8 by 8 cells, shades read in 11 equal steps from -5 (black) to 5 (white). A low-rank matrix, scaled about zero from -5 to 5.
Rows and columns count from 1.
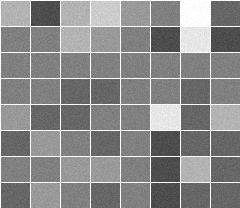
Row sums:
10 3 0 -3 4 -5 1 -5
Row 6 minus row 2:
-1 1 -2 -2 0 0 -5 1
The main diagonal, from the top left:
2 0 0 -1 0 -2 2 -1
